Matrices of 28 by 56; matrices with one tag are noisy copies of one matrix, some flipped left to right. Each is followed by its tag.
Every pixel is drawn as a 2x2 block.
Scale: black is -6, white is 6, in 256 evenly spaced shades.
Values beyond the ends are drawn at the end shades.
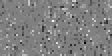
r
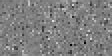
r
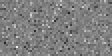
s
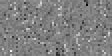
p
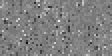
r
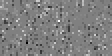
r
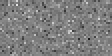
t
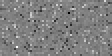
s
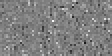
r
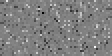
s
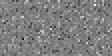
t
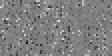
r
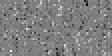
p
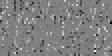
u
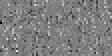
u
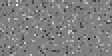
t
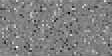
s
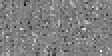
p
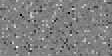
s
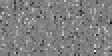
u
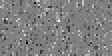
r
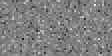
t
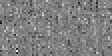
u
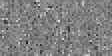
r
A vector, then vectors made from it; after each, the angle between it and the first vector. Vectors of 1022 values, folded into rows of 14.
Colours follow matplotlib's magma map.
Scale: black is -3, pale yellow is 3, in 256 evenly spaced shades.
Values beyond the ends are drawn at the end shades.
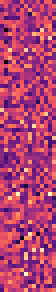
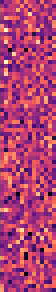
nearly opposite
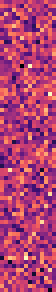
partly aligned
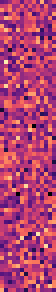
nearly opposite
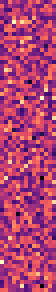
orthogonal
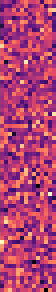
partly aligned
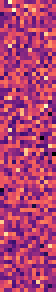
orthogonal
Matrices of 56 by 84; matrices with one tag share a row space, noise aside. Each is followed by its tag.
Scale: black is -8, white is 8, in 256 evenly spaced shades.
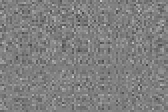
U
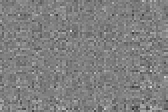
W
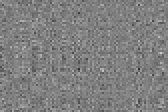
U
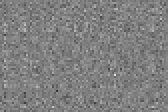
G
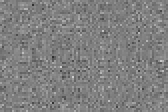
U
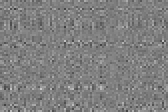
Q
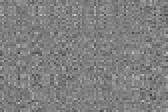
W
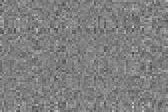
W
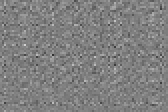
G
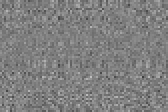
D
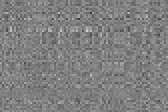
D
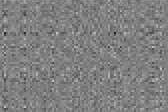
G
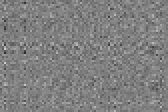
G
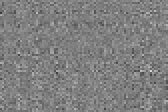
W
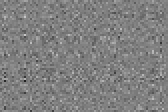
G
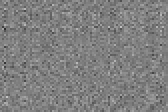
G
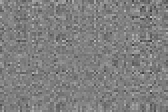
W
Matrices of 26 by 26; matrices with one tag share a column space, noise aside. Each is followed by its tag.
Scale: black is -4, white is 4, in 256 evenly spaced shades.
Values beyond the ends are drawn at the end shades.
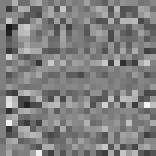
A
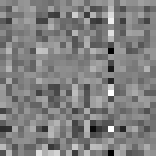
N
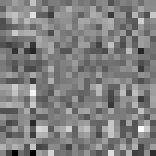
N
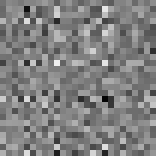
A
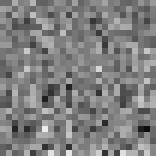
N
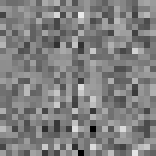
N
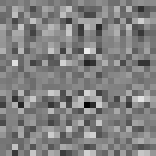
A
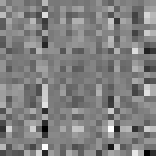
N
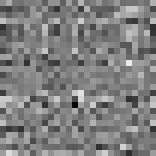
A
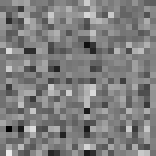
N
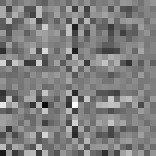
A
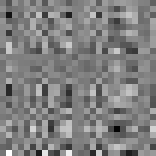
N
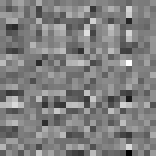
A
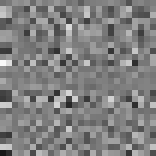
A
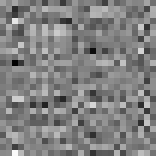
A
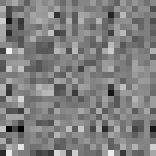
N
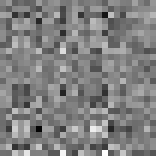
N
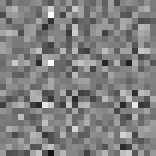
A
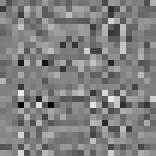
A
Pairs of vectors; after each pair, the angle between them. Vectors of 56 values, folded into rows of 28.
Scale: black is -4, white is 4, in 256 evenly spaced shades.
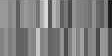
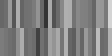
nearly opposite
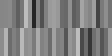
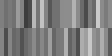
nearly opposite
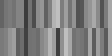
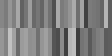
orthogonal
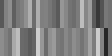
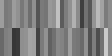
nearly opposite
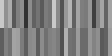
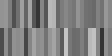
partly aligned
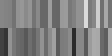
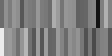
partly opposed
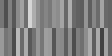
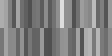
orthogonal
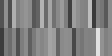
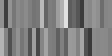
orthogonal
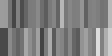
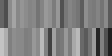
nearly opposite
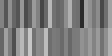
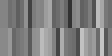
orthogonal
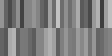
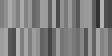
nearly opposite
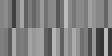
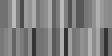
partly opposed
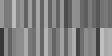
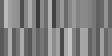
orthogonal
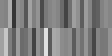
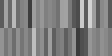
partly opposed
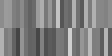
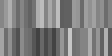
nearly parallel
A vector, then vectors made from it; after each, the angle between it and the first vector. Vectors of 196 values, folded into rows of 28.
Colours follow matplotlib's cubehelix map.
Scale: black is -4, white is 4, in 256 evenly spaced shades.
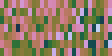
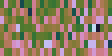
nearly opposite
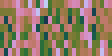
orthogonal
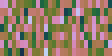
orthogonal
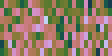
partly opposed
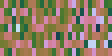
nearly opposite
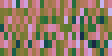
partly aligned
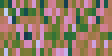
orthogonal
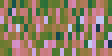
nearly opposite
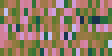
partly aligned
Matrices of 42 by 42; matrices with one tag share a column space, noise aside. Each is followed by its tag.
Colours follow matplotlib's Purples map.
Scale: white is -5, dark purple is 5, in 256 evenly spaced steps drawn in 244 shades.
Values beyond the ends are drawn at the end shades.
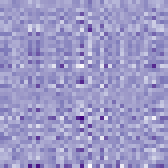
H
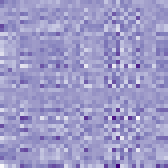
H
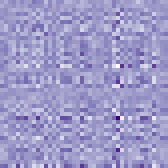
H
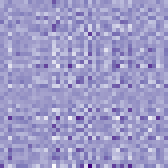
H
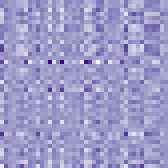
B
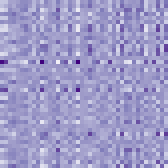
B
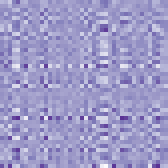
H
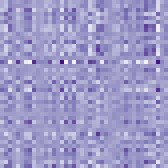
B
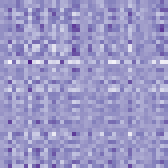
B
